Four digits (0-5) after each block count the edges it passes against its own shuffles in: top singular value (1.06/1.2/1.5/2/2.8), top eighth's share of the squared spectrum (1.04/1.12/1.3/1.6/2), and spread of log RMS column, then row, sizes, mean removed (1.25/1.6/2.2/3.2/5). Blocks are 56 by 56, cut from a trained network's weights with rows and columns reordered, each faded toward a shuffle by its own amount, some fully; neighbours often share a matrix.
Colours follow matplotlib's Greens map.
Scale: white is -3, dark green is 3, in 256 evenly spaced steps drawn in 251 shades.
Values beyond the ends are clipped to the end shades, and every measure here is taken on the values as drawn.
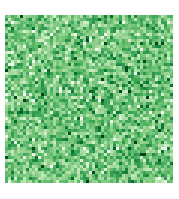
1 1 0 0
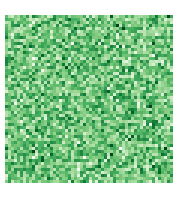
1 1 0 0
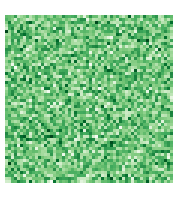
2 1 0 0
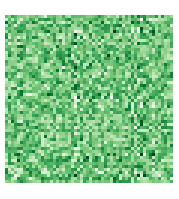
4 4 2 2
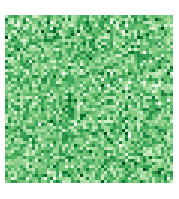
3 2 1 0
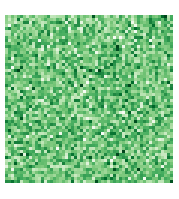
1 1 0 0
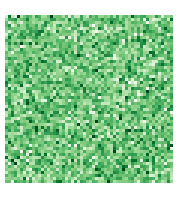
1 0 0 0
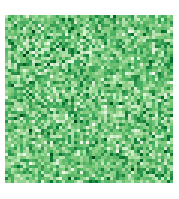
2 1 0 1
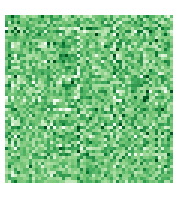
3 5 2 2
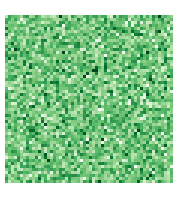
0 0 0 0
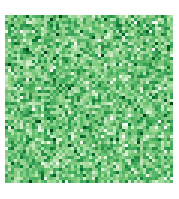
0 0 0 0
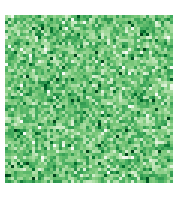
0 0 0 0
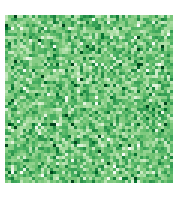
1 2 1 1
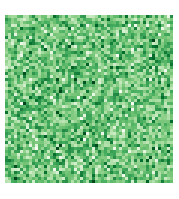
1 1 0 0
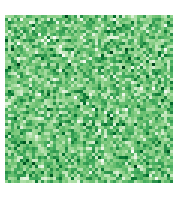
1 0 0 0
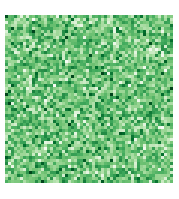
0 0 0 0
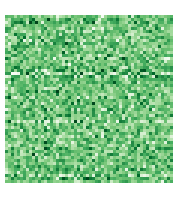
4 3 0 2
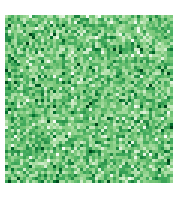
2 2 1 0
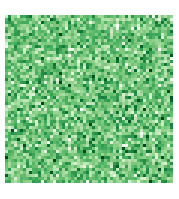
1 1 0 0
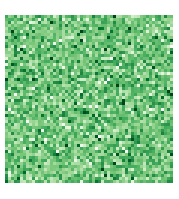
0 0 0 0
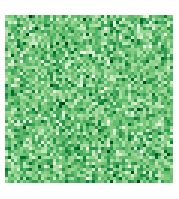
2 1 0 0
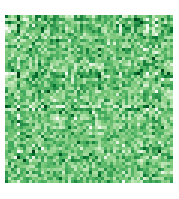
4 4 2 2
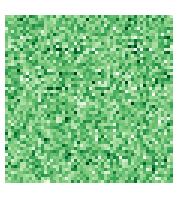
2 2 0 1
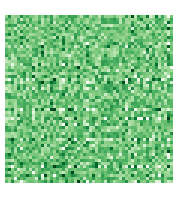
3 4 2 2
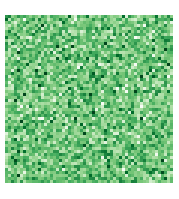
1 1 0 0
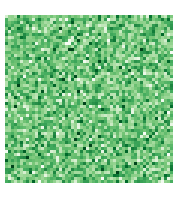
0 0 0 0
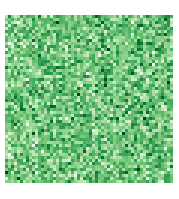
1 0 0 0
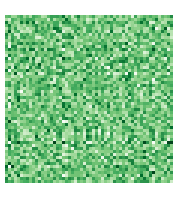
4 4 2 2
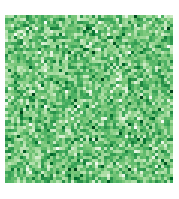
0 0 0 0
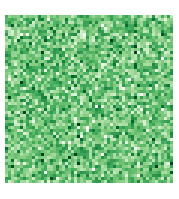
2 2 0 0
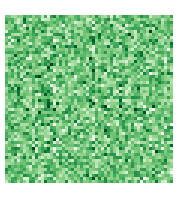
3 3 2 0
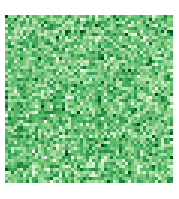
2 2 0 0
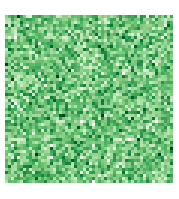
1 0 0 0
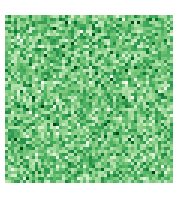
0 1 0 0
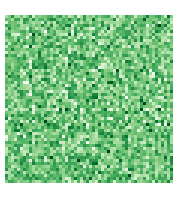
3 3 1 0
